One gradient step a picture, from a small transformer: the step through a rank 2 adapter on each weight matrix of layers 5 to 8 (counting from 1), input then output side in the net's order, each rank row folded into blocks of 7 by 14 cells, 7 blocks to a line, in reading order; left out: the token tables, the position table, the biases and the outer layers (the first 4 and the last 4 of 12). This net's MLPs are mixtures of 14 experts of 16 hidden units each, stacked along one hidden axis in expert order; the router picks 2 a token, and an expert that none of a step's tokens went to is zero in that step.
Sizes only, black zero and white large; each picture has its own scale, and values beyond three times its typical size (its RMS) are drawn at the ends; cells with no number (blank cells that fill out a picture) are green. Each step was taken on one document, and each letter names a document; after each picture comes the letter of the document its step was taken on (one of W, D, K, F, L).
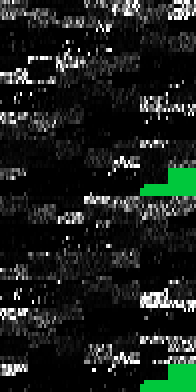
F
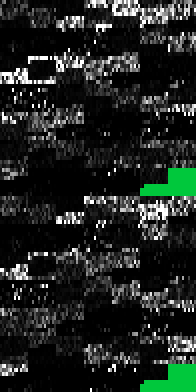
F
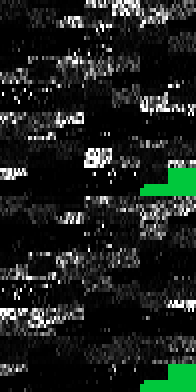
F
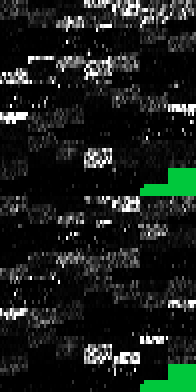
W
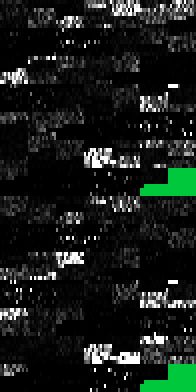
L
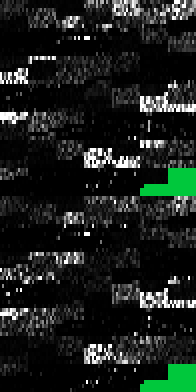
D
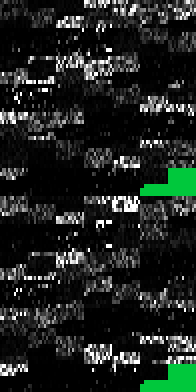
F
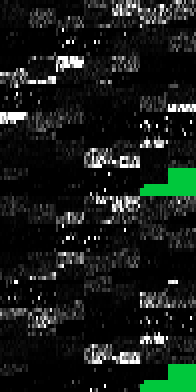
L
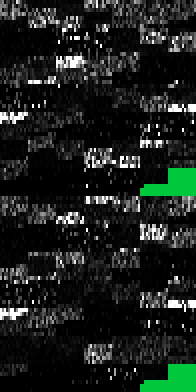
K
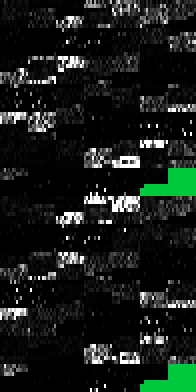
L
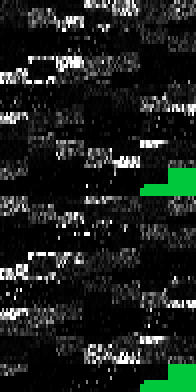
D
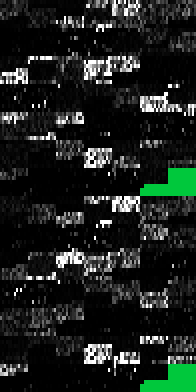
W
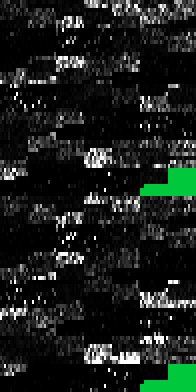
L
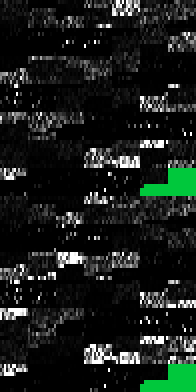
L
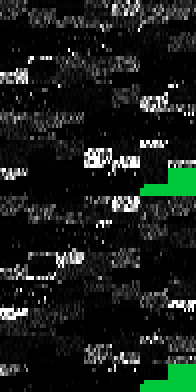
F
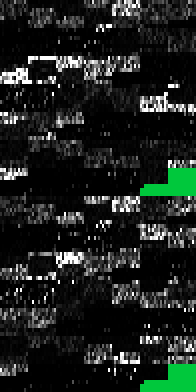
W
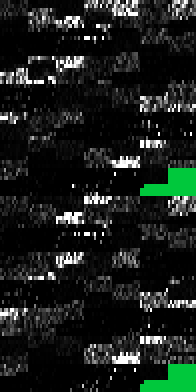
D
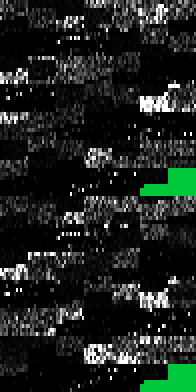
D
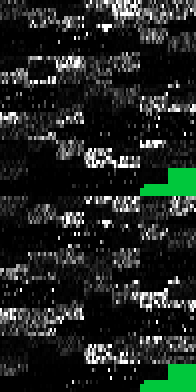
D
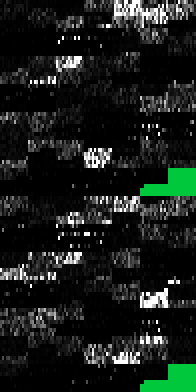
D
